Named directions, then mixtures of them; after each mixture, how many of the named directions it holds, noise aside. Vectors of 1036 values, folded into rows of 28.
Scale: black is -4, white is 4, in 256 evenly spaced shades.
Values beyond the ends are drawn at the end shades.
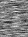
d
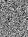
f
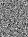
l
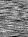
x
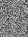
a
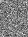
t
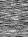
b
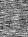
two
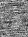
two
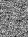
three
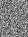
two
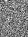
one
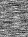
one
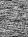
two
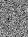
two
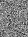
two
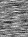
one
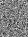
one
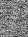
two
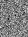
two
